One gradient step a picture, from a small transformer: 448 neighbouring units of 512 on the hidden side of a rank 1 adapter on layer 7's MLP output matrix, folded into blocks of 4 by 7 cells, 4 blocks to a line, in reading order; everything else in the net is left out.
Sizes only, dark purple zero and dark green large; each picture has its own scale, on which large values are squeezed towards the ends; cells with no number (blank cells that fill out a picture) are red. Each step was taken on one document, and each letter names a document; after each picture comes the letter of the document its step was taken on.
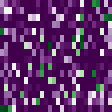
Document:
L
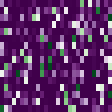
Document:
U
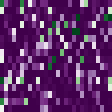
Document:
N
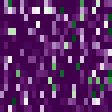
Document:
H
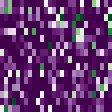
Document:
L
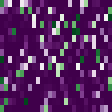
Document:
N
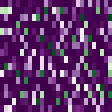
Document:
U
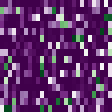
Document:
L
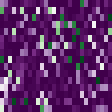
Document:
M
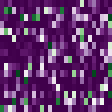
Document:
U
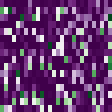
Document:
U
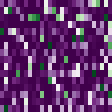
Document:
L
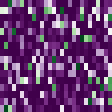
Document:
H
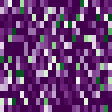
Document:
M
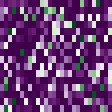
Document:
M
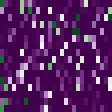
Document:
N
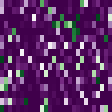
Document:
N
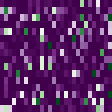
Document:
U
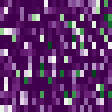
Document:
L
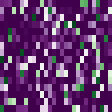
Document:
M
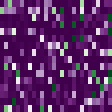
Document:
H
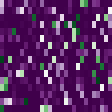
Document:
N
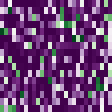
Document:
L
